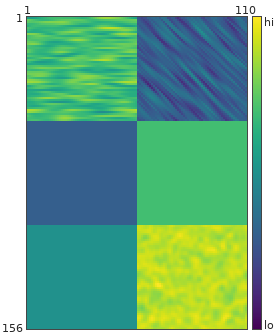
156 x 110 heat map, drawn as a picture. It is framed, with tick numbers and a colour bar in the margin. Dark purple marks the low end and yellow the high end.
It is made of 3 by 2 panels. Panel 1,1: high, streaked across. Panel 1,2: low, slanting down to the right. Panel 2,1: low, flat. Panel 2,2: high, flat. Panel 3,1: middling, flat. Panel 3,2: very high, blotchy, faint in contrast.
